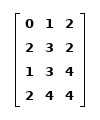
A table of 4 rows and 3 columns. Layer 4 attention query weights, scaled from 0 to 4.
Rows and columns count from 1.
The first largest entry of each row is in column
3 2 3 2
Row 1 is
0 1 2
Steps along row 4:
up same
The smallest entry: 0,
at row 1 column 1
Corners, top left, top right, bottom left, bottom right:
0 2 2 4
